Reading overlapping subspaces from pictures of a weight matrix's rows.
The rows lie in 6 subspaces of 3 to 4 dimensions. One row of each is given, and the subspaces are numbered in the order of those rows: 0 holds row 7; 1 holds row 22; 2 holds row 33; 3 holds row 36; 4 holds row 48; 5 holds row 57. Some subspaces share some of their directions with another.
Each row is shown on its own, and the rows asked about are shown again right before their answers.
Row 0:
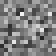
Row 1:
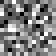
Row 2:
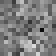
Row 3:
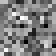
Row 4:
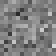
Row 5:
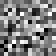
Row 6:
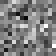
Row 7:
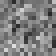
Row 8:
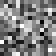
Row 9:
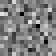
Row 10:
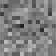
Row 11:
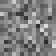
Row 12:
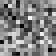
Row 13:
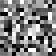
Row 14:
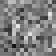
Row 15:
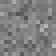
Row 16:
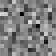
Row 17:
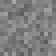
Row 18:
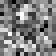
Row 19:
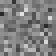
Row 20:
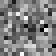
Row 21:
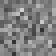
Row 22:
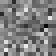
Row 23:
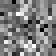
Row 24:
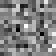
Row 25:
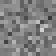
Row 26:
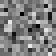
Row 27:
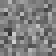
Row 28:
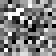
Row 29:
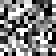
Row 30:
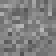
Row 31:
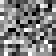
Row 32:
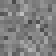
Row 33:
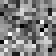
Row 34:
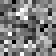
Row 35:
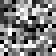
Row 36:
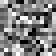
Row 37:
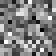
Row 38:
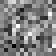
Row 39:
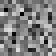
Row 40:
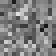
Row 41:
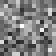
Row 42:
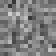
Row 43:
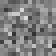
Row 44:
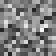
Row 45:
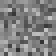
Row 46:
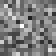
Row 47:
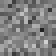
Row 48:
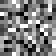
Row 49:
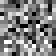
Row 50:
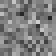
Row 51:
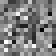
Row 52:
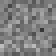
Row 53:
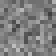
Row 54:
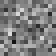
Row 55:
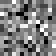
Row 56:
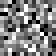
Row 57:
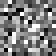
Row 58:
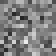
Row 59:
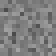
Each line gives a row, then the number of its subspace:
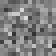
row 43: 1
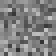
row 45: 1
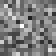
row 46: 2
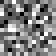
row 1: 1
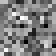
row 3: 3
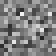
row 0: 1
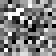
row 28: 5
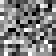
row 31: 4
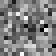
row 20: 3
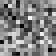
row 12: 2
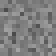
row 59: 1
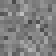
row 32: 3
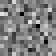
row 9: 5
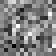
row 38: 0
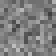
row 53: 0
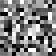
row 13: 0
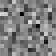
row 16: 5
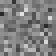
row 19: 1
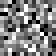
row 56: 5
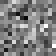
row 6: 3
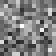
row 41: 2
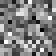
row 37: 3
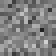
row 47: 5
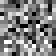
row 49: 4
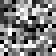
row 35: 4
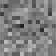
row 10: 2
